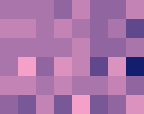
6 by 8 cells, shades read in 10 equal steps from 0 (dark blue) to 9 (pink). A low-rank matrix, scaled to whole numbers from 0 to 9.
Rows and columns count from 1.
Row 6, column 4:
4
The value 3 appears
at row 2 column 8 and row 4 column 6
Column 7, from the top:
5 6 5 8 7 5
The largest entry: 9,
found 2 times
